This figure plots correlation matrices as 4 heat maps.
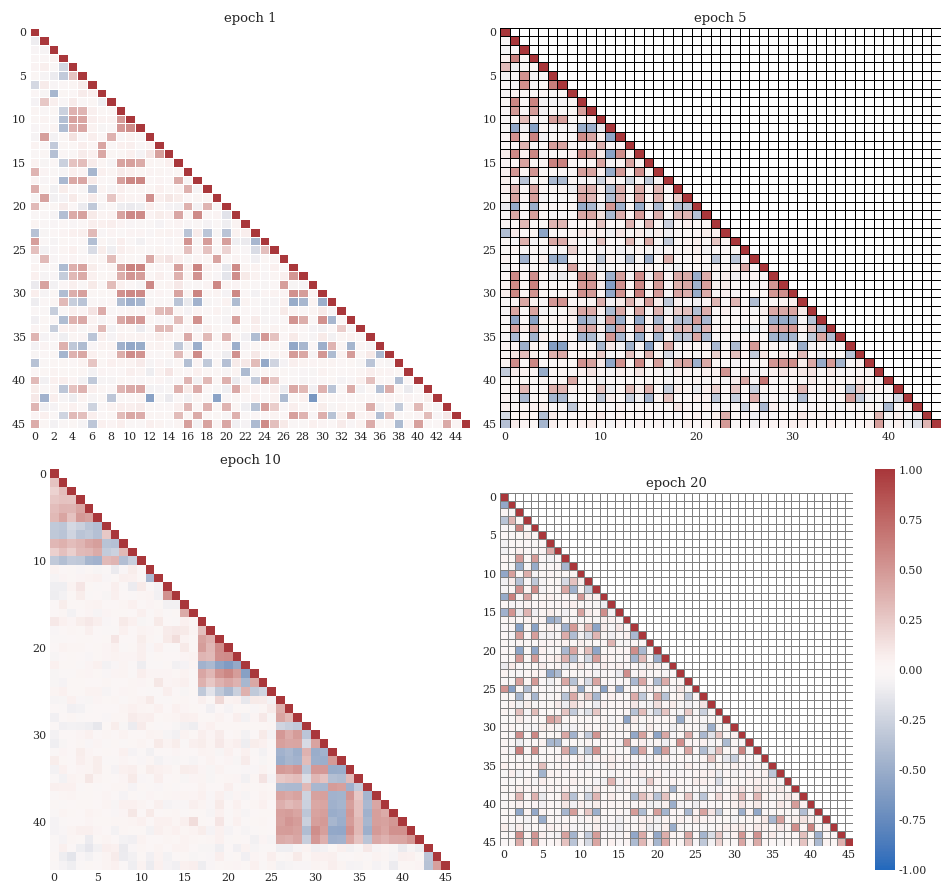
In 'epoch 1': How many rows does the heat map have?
46
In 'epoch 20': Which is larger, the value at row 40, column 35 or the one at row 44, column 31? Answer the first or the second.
the second
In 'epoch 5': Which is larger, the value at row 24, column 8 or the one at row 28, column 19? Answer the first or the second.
the second
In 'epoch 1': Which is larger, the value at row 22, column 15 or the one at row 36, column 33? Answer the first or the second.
the first
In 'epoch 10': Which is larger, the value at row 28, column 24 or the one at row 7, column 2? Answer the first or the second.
the first
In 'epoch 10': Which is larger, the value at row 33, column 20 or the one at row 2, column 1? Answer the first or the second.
the second
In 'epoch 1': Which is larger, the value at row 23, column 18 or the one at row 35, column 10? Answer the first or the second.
the second
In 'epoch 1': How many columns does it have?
46
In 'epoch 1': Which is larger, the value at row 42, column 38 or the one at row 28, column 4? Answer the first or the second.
the second
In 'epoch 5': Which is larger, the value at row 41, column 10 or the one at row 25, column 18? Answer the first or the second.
the first
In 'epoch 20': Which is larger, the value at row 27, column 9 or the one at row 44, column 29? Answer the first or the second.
the first
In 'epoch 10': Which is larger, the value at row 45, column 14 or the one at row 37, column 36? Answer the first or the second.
the first
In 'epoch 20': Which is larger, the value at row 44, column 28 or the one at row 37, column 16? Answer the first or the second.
the first
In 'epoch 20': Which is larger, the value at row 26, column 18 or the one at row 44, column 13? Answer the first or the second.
the second
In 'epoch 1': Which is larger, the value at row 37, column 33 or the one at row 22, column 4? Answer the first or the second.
the first
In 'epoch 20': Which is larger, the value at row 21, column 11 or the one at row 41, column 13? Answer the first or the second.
the second
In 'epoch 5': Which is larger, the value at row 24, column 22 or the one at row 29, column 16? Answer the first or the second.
the second
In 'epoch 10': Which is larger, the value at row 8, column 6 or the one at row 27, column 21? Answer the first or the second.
the second
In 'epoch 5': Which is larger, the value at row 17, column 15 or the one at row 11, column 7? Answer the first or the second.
the second
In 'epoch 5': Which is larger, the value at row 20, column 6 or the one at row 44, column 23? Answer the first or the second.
the second
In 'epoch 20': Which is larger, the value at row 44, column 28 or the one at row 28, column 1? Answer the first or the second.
the first
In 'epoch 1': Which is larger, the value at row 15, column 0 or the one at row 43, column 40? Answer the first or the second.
the second
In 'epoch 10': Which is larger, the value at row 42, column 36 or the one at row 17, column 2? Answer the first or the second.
the second
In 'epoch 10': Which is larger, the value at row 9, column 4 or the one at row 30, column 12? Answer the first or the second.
the first
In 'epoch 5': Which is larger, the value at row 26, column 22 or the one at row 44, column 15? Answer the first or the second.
the second
